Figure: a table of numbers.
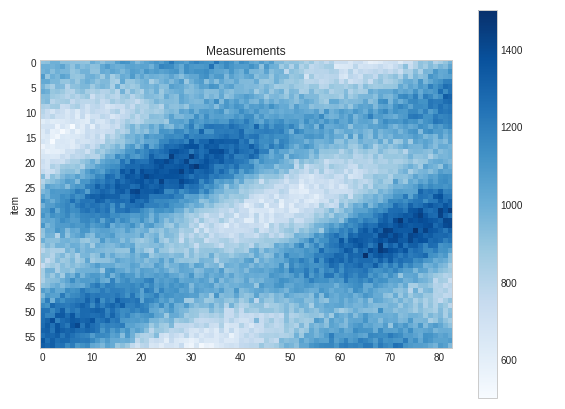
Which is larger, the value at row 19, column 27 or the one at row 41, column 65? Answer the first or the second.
the first
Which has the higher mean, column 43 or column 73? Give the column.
73
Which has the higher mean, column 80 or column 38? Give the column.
80
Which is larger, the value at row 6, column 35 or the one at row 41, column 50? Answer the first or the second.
the second
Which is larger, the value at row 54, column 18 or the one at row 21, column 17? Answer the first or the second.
the second
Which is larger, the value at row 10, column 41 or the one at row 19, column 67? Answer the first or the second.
the first
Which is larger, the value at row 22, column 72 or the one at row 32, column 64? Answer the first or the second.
the second
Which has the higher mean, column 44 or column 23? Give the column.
23
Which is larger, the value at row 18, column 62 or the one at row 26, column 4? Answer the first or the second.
the second
